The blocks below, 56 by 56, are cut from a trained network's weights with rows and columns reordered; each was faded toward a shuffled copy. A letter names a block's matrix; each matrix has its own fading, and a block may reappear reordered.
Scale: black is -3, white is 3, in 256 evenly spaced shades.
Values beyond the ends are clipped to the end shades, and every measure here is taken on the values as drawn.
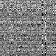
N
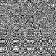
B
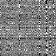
N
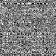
B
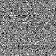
B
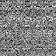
B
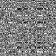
B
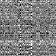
N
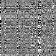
N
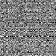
B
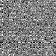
B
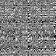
N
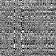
N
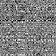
B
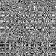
B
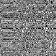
B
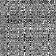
N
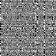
N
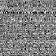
B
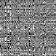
N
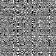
N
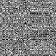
B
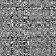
N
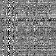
N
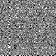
B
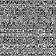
N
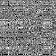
B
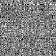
B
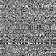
B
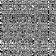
N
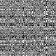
N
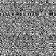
B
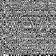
B
